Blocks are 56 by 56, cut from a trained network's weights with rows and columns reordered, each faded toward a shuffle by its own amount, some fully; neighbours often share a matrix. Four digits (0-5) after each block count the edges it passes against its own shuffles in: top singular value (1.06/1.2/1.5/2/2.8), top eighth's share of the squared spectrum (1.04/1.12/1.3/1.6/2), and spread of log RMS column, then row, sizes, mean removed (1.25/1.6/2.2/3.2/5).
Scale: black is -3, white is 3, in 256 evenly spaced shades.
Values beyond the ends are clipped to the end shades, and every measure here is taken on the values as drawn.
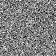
0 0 0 0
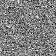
2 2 0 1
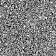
2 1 0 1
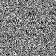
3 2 0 1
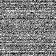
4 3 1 1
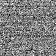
2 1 0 0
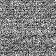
2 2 0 0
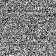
1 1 0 0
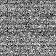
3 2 0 0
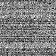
4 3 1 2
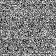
1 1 0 0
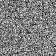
0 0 0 0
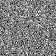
2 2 0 1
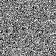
0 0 0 0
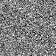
2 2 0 0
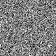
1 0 0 0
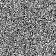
0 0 0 0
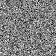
0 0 0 0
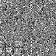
3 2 1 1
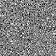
3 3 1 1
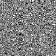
3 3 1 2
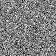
1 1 0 0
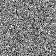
1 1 0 0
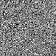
3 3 0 2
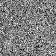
1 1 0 0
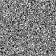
2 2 0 0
